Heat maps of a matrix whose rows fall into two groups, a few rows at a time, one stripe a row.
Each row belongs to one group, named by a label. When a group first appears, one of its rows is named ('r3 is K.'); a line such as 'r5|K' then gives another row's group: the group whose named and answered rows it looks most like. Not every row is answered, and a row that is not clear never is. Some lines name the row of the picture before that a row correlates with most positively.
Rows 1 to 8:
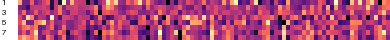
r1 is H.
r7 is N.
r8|N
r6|N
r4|N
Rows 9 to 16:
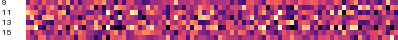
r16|N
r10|H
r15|H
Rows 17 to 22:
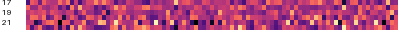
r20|N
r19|N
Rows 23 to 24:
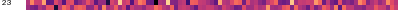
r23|N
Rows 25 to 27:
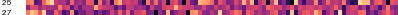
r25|H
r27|N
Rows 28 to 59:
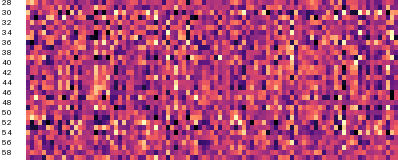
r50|N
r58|N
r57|H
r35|N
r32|N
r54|H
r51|N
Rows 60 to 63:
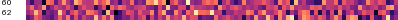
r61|N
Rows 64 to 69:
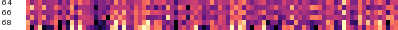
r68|H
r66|H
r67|N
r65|N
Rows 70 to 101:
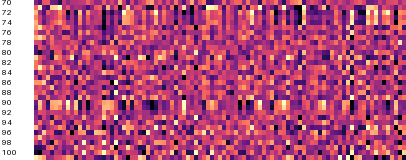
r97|N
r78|N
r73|H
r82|H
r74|H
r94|N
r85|H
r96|N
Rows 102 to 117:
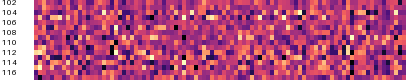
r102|N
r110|N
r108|N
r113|H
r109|H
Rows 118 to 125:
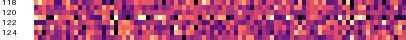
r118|N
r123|N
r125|H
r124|N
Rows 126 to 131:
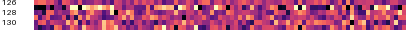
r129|H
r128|N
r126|N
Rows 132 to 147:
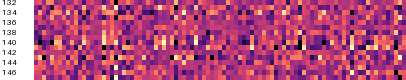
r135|N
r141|H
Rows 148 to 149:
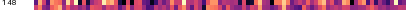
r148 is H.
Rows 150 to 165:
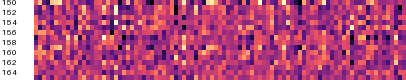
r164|H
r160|N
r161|N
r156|N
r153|H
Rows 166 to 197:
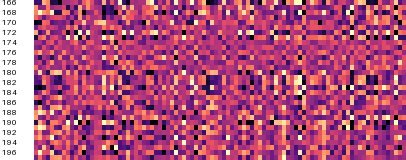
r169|H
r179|H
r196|N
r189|H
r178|N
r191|N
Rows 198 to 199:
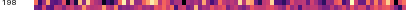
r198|H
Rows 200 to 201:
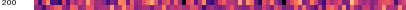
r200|H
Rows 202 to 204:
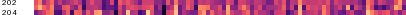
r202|N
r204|N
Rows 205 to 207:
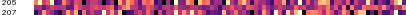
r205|N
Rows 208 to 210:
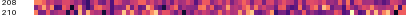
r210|H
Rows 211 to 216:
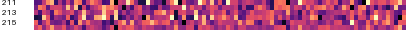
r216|N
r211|N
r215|H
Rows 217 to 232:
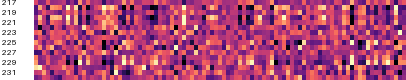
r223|N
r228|H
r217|H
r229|H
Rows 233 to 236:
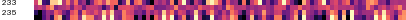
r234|N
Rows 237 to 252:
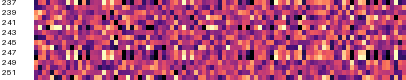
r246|N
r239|N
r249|H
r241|N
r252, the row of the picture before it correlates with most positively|234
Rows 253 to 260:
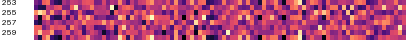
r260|H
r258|N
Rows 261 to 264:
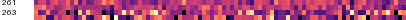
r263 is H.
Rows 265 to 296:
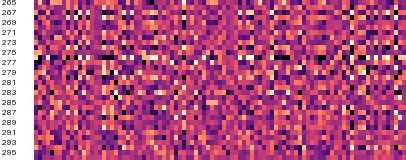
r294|H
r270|H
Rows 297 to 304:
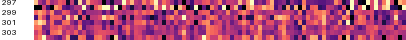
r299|N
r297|H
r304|N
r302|H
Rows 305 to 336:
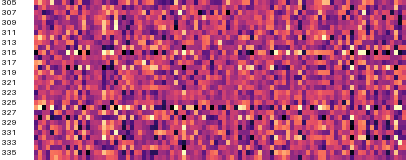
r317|N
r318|H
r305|N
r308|N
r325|N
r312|N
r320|H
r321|N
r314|H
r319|N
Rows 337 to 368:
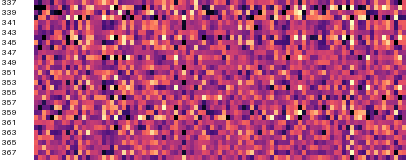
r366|N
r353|H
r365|H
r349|N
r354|N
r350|H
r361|N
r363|H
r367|H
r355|H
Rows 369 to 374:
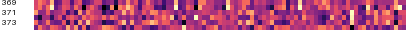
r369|N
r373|H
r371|H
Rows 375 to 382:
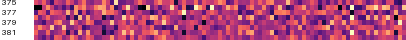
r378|H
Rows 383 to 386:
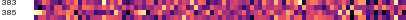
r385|N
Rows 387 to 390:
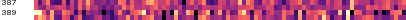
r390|N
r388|H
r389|N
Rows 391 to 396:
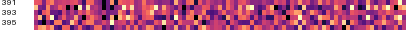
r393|H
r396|N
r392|H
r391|N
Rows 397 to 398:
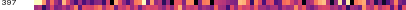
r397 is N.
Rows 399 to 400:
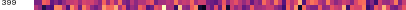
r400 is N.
